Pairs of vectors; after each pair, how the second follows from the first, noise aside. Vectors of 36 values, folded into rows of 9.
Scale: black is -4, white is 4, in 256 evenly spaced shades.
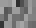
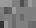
partly zeroed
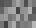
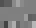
partly zeroed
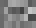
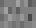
partly zeroed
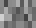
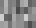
sign-scrambled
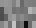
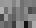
sign-scrambled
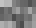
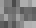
reversed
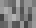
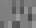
partly zeroed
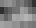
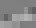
partly zeroed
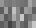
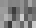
sign-scrambled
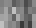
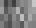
reversed
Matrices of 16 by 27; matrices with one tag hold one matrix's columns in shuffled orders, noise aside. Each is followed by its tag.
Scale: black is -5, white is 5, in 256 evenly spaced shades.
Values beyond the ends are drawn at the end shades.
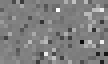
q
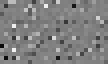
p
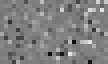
q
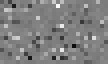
p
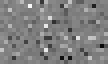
p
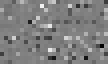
p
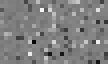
q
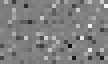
p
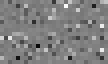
p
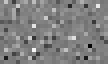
p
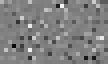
p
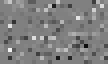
p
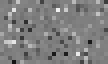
q
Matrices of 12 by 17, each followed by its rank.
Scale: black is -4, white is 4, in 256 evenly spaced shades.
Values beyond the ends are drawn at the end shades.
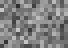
full rank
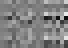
two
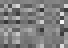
two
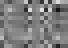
two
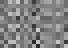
two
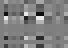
one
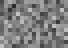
full rank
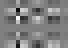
one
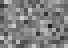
full rank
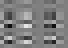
one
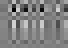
one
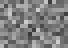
full rank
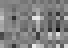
two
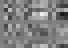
two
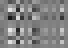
one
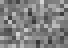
full rank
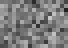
full rank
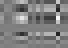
one
